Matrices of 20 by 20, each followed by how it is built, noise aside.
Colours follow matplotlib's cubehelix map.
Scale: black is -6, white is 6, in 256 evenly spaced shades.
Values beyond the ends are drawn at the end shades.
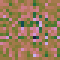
low rank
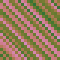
Toeplitz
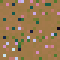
sparse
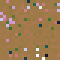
sparse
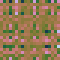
low rank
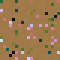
sparse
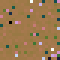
sparse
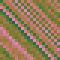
Toeplitz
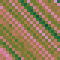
Toeplitz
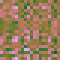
low rank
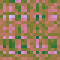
low rank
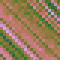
Toeplitz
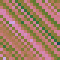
Toeplitz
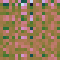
low rank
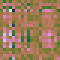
low rank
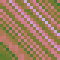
Toeplitz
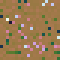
sparse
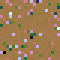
sparse
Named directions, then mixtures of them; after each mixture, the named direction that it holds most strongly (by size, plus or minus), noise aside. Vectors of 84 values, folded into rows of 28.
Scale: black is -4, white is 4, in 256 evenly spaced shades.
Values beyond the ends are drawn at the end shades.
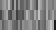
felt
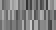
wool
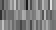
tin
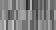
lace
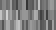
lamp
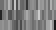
felt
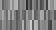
wool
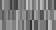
wool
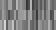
lace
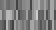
lace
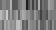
lamp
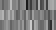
wool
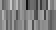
wool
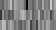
tin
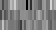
tin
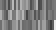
felt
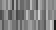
felt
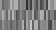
wool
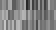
lace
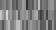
lamp
